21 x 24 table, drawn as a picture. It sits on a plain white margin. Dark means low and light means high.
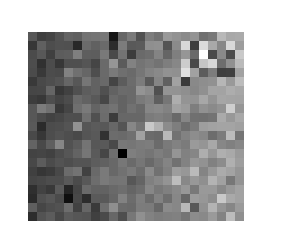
Slope: up to the right. Stripes: none. Roughest part: top right. Odd patch: rougher, in the top right.
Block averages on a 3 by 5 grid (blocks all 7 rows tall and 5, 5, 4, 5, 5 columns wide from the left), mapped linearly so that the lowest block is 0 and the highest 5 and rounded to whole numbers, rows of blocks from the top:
01245 / 01345 / 01345
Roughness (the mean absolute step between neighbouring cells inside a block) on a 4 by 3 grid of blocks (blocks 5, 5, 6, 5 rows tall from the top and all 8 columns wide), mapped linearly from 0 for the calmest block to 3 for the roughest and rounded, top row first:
0 1 3 / 0 0 0 / 0 1 0 / 0 0 1
